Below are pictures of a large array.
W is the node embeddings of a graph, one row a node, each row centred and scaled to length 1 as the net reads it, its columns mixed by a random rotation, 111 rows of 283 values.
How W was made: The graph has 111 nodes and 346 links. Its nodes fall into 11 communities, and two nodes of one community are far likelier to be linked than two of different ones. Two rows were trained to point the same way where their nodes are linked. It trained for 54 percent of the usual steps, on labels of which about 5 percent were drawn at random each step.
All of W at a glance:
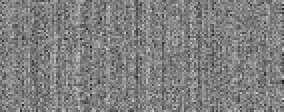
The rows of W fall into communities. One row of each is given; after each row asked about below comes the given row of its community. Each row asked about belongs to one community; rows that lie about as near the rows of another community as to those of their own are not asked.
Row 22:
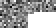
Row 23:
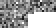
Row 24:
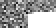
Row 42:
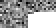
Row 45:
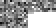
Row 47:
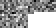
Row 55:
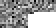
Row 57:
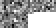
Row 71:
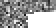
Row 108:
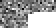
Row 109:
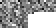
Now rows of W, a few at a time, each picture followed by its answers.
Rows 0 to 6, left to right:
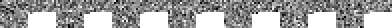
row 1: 57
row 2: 24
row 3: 57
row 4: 109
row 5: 71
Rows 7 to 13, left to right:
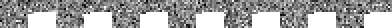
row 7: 22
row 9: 55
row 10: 23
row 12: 71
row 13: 55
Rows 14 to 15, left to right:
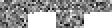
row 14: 45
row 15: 108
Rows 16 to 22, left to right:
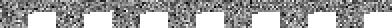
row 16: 22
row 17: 71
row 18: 42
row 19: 22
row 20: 42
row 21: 71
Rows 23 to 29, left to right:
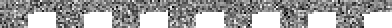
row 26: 47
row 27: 42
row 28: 22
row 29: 71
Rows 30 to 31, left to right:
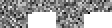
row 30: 24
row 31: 109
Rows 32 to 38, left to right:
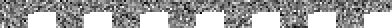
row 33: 57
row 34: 24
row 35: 109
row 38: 22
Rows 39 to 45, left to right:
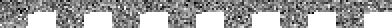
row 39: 47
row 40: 45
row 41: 57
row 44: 109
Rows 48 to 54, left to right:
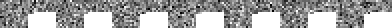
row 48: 55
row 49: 22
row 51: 47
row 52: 55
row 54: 42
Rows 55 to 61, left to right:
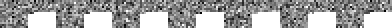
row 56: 55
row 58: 109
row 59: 24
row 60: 23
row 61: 55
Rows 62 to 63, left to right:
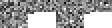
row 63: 57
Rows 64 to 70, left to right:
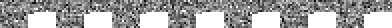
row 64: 57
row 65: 55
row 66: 42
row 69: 55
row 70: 42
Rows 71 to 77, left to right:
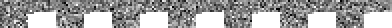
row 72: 55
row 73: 23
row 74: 47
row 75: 45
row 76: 22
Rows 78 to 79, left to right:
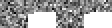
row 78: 45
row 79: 57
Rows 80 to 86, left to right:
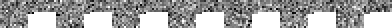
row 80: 42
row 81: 71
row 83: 71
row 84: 45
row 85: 47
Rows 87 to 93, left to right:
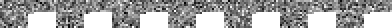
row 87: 108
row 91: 57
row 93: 108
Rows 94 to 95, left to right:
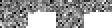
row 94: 47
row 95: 22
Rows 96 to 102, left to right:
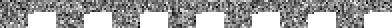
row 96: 22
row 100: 42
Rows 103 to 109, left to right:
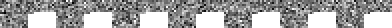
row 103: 42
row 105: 45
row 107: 57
